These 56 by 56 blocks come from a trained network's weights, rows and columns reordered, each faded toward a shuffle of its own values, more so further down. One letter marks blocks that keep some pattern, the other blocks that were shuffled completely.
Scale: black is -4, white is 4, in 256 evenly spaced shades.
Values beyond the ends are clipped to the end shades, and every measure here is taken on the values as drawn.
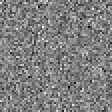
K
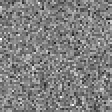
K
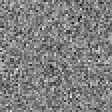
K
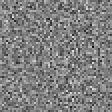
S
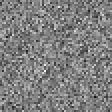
K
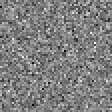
K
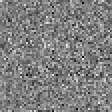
S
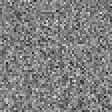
K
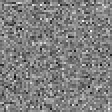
S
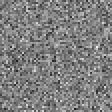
K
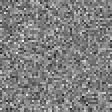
S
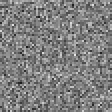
K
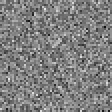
K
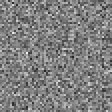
S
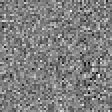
S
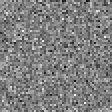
S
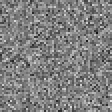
K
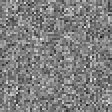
S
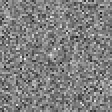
S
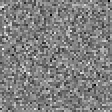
K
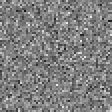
K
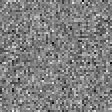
S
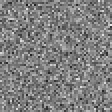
K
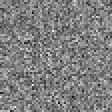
S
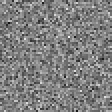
K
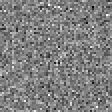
S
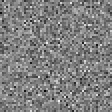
S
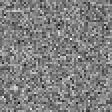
K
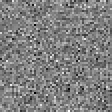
S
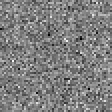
S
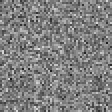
S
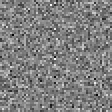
S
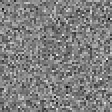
S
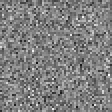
S
